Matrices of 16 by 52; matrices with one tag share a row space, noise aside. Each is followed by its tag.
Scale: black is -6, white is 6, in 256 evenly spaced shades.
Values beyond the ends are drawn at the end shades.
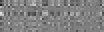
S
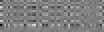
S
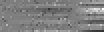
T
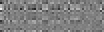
S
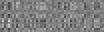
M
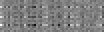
S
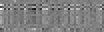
S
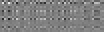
M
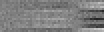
T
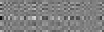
S
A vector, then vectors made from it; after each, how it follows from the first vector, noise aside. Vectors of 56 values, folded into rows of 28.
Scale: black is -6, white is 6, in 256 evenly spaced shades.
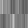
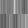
reversed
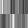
scaled up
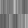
reversed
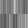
reversed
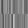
sign-scrambled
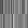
sign-scrambled
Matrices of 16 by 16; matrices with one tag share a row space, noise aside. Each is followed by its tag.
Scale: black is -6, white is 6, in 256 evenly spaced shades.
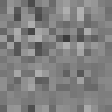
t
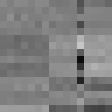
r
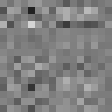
t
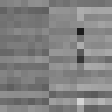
r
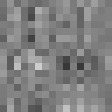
t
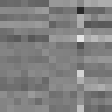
r
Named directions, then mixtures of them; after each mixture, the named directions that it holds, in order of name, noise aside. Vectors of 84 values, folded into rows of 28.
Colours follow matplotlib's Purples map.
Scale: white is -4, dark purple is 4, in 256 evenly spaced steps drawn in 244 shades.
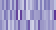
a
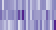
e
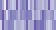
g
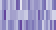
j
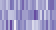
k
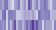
j, k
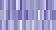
j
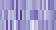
a, k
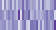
a, e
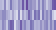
a, j, k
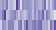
g, j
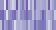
g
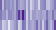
e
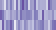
g, k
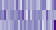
e, j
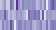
j, k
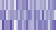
g, j, k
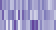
a, e, k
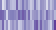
e, g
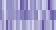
g, j, k
